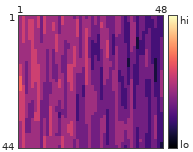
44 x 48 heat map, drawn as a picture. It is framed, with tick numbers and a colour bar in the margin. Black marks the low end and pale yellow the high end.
Grain: streaks running down. Slope: up to the left. Average level on the scale: 40%.
